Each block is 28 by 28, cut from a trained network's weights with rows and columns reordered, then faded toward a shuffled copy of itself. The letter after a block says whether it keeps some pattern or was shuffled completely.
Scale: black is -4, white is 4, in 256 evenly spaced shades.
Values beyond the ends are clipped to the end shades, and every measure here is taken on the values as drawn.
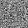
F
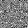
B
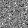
F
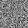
B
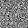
B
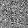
B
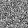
F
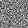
B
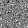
F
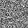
F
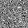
F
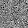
F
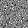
F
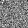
F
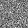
F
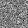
F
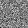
F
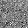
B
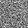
F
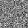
B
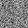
B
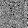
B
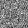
B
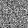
F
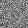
B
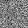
B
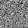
B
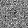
B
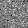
B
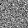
F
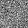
F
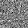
B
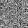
B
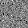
B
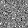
B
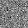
B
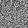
F
